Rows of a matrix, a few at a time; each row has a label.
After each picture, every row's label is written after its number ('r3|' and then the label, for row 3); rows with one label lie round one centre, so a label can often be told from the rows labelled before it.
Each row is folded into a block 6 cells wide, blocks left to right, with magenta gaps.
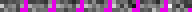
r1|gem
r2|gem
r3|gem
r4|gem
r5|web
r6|gem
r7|web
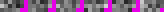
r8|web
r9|gem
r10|gem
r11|gem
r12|gem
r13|web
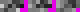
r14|web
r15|web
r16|web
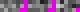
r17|gem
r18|gem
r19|web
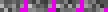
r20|gem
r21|gem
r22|gem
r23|web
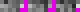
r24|gem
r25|gem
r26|gem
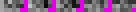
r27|web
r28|web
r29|web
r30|gem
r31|gem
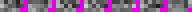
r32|web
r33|gem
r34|web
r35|web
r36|gem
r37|web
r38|gem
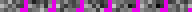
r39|web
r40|gem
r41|web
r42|web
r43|web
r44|web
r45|gem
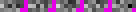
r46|web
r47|gem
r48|web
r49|gem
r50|web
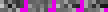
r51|web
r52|gem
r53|web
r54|web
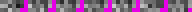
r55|web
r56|gem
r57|gem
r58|gem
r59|gem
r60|web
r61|gem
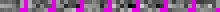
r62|gem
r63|web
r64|web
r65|gem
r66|web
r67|web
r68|gem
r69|gem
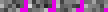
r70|web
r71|web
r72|web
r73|gem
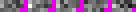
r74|web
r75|web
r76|web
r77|gem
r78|web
